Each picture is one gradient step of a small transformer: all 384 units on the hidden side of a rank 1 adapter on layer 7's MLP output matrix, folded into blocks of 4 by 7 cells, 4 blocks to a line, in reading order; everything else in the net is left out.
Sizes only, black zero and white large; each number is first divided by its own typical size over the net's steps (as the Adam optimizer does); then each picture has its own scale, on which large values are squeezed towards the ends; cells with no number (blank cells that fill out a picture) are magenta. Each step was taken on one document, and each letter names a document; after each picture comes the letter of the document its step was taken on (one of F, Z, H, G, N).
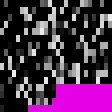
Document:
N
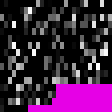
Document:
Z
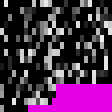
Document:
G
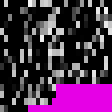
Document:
G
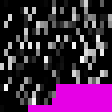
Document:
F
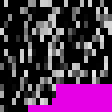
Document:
G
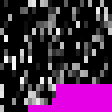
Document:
G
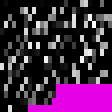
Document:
F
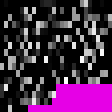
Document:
F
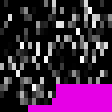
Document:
F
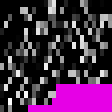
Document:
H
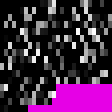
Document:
H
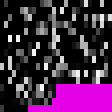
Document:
N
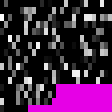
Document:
Z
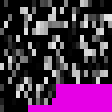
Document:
N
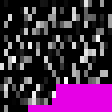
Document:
F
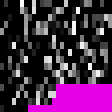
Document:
N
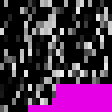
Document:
G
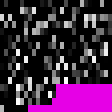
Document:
Z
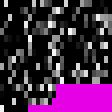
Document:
N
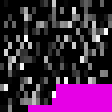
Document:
F
